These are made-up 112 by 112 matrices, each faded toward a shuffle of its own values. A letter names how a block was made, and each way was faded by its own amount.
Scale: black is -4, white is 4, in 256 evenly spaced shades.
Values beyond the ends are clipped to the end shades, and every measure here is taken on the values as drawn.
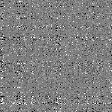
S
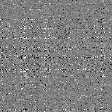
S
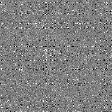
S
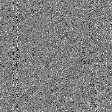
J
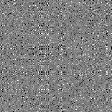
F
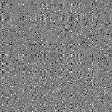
F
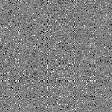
F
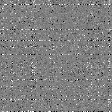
S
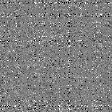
S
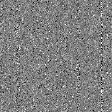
J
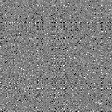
F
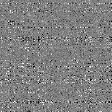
S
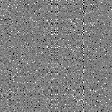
F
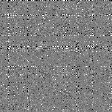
S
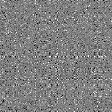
F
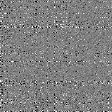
S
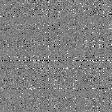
S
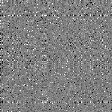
F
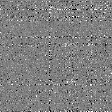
S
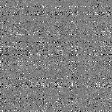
S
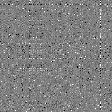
F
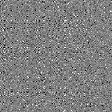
F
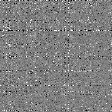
S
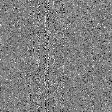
J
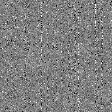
J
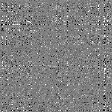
S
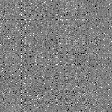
F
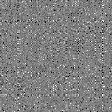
F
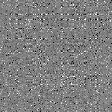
F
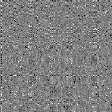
F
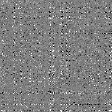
S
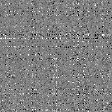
S
